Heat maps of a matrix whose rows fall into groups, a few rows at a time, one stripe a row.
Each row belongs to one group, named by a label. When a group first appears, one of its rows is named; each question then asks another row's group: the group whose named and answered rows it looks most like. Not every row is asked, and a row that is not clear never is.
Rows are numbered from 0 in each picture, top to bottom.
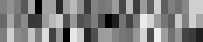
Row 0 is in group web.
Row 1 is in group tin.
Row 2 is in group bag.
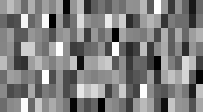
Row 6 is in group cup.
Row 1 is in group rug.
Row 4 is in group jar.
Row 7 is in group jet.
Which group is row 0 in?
bag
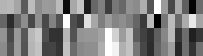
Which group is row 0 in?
bag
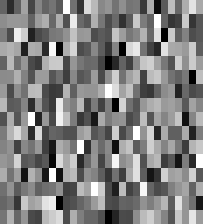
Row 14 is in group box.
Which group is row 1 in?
bag
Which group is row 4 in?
tin
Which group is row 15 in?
tin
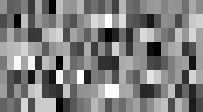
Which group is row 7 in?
box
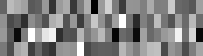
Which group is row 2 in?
box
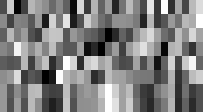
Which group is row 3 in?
jet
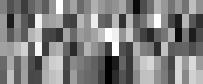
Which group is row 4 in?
tin
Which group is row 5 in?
tin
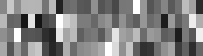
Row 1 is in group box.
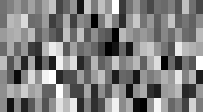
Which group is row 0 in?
jar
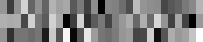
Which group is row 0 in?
jet
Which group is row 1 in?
bag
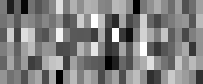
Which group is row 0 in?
cup
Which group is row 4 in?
tin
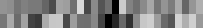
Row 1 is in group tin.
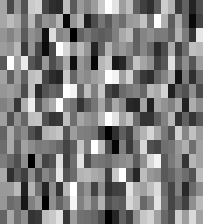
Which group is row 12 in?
cup
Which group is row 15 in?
tin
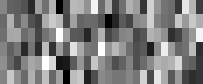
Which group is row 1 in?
tin
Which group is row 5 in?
bag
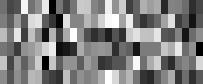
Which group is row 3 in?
box
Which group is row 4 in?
jet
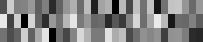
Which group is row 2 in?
rug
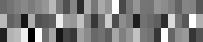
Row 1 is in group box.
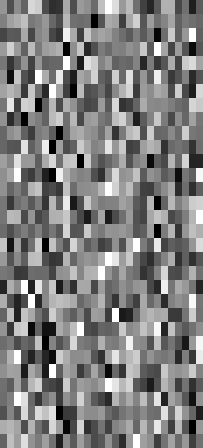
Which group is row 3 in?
bag
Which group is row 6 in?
bag
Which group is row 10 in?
rug
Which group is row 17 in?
jet
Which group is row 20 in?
box
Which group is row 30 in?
bag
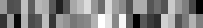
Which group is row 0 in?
rug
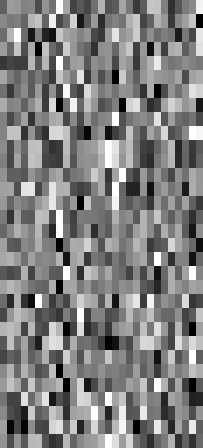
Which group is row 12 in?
cup
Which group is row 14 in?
jar
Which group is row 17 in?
rug
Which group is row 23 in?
bag
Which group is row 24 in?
tin
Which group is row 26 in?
web
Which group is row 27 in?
bag
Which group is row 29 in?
cup
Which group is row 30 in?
cup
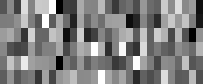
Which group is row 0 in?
box
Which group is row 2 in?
bag
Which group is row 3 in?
cup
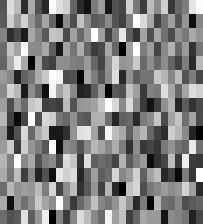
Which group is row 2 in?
cup
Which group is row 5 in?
jar
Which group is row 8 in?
box
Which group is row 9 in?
rug
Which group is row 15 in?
rug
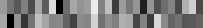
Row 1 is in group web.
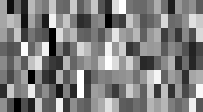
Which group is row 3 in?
rug
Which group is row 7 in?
jar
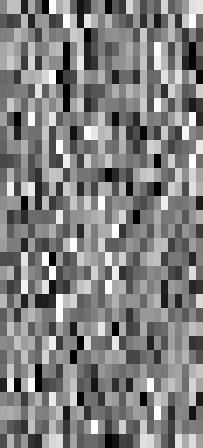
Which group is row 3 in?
bag
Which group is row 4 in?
bag
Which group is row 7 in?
bag
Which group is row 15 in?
cup
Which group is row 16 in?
jar
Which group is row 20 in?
rug
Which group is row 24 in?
jar
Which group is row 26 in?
web
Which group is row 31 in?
tin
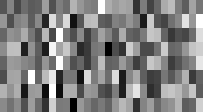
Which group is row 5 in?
jar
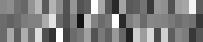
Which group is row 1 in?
jar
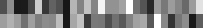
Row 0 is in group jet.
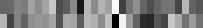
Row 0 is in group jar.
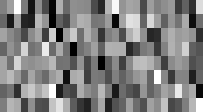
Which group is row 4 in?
jet
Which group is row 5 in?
bag
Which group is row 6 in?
box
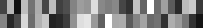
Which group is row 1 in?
rug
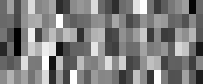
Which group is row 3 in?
box
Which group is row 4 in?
rug
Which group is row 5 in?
bag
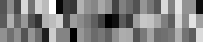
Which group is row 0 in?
box
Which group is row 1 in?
tin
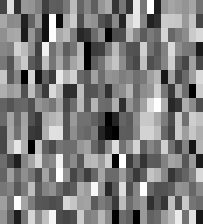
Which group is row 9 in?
tin
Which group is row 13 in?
cup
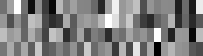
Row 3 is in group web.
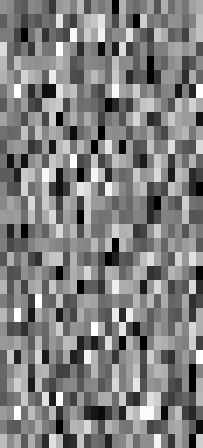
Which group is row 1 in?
cup
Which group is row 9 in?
jet
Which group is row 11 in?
cup
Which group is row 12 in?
box
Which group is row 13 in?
rug
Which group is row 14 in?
jar
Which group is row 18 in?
tin
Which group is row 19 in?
rug
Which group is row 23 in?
cup
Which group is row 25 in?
jet
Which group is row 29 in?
jet
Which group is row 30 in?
rug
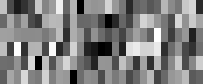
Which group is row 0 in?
jar
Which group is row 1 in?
tin
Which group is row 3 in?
jet
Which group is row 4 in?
web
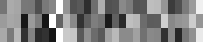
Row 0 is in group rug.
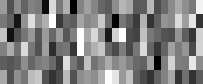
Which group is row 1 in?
box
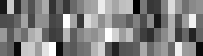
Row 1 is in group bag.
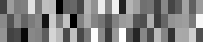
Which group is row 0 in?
jar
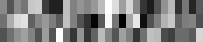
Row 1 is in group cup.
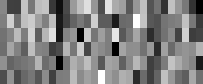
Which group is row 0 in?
rug
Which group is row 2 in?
jar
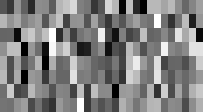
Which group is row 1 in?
bag
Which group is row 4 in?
jet
